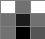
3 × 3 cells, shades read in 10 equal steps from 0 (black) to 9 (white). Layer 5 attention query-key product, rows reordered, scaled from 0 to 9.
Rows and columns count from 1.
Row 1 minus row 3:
5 4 6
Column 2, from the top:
4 1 0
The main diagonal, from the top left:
9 1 3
